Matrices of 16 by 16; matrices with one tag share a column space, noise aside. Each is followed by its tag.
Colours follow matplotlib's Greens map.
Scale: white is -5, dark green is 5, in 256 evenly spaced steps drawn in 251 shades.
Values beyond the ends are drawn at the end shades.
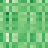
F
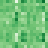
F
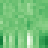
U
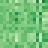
F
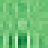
U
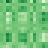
F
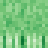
U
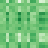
F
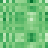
F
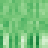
U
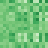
F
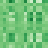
F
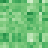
F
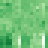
U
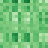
F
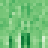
U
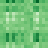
F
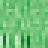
U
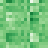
F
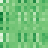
F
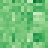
F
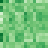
F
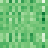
F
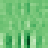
U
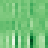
U
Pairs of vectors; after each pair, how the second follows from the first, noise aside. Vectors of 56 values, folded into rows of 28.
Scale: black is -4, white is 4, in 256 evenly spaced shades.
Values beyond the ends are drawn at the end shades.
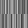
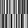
scaled up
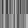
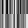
scaled up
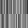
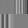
partly zeroed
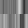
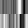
scaled up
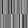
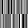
scaled up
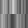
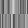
sign-scrambled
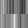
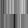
negated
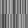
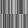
sign-scrambled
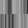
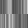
negated
